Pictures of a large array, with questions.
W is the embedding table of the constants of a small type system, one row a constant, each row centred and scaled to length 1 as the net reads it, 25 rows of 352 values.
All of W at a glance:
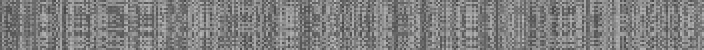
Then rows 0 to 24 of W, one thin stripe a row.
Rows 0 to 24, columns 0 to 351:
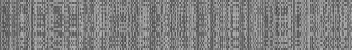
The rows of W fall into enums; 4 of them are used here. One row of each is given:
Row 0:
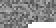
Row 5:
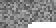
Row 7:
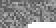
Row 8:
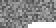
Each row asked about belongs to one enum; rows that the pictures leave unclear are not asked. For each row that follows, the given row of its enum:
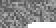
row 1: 7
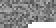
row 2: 0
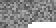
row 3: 5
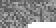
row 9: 7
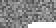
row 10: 8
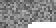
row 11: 5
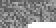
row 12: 7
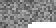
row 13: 5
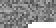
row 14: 0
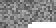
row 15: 5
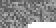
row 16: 7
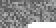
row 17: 7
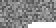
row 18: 8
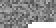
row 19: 0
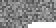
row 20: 8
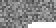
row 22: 8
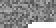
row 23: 0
